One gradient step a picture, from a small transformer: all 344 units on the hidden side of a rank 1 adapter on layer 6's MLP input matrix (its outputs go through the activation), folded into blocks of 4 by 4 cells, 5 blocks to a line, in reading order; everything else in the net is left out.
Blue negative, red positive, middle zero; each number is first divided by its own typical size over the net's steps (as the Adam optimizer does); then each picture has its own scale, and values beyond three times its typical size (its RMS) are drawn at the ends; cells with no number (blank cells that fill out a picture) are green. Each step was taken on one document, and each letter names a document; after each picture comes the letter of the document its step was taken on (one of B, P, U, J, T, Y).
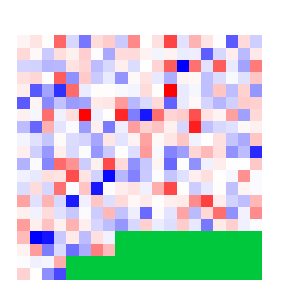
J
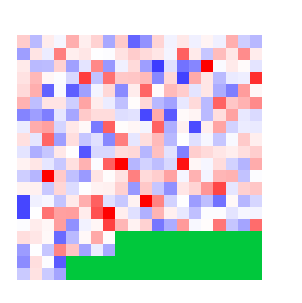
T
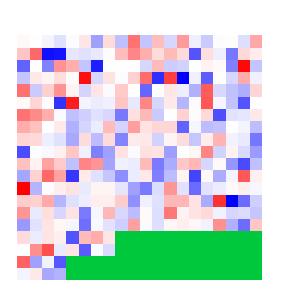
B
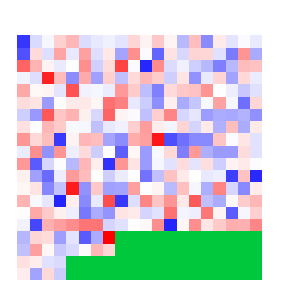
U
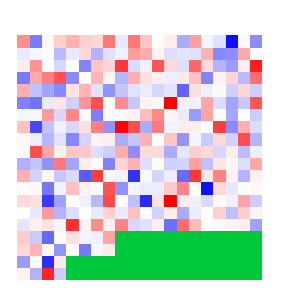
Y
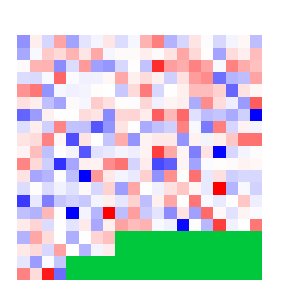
T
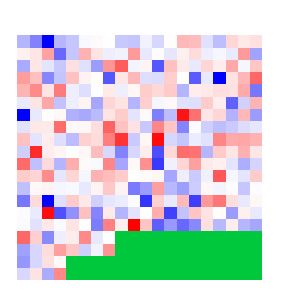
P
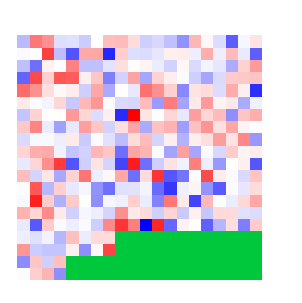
Y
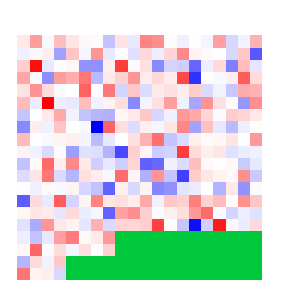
P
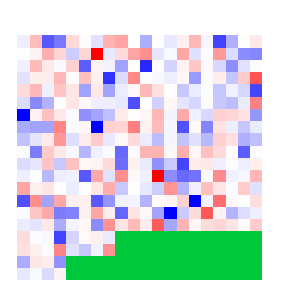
P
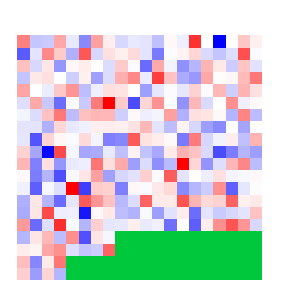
U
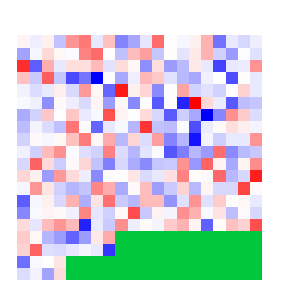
U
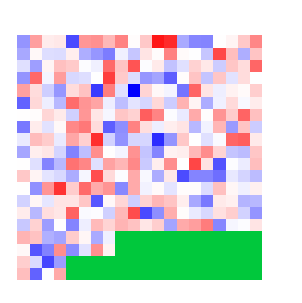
J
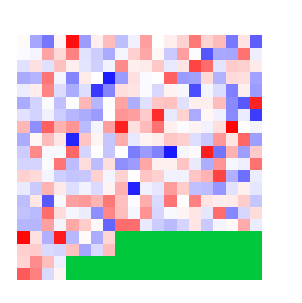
Y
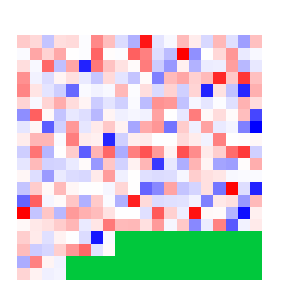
B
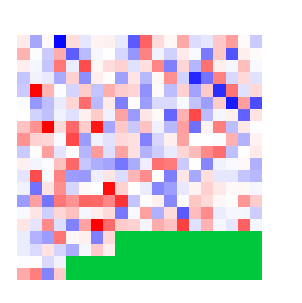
Y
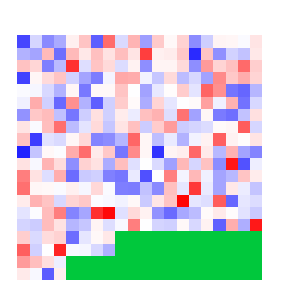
B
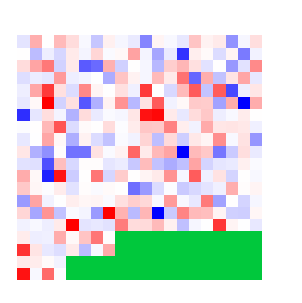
T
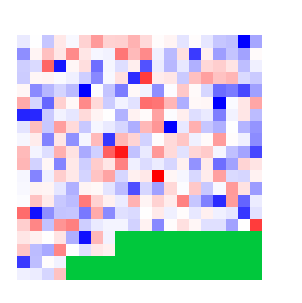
B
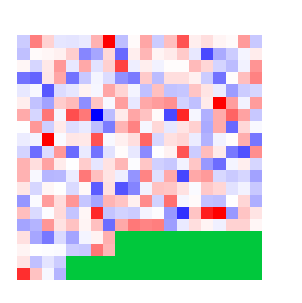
Y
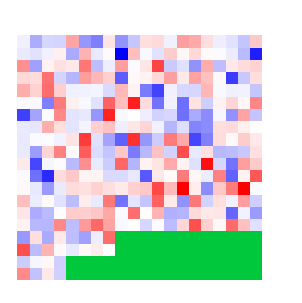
U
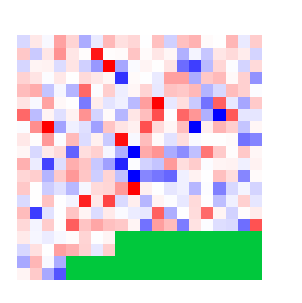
T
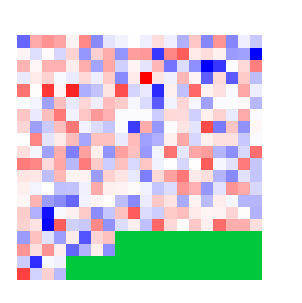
U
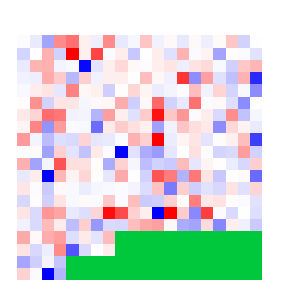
P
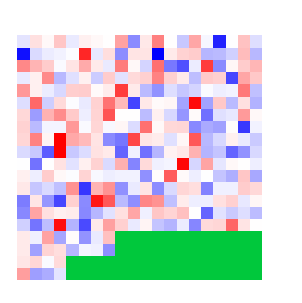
U
